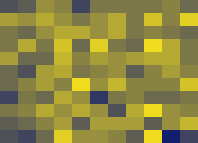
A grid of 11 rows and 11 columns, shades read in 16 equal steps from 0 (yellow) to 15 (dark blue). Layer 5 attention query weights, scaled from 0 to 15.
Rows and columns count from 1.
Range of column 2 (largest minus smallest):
8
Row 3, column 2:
9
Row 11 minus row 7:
2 5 4 -6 6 0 4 3 -7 8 10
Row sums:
94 57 73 61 65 79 60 93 63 75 89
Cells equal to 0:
4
